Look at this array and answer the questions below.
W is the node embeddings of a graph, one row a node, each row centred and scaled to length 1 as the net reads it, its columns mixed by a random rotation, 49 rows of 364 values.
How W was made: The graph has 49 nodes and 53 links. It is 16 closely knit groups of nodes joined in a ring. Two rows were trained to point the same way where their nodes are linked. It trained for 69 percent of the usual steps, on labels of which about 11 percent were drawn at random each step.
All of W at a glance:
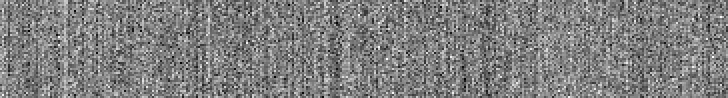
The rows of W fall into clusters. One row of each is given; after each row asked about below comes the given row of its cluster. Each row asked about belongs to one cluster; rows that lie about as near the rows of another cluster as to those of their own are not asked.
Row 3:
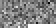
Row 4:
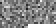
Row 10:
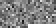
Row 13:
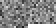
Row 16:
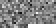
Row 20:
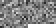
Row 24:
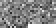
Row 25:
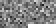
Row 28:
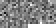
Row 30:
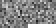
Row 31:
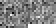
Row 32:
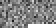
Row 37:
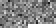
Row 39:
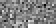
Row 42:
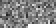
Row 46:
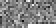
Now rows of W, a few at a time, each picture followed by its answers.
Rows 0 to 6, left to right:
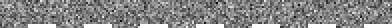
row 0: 4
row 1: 32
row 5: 30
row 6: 20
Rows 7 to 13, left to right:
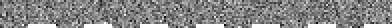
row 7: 42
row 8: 37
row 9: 10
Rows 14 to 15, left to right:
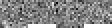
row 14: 3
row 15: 13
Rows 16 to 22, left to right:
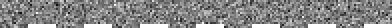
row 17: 31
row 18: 30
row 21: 32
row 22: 30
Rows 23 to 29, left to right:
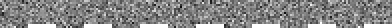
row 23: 13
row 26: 31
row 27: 25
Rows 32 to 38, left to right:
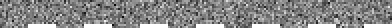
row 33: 28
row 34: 25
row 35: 10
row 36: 24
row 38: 16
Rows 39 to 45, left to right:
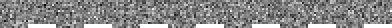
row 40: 39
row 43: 39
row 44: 4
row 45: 42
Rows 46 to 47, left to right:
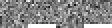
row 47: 20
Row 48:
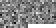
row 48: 16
